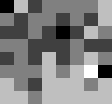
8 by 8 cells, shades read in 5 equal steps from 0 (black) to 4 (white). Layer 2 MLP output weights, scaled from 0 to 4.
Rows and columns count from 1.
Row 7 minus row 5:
2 0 0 0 2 1 -1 1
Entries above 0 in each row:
7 8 7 8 8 7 8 8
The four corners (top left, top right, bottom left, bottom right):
0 3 3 3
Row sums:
15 14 11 11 15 18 20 23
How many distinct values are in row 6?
4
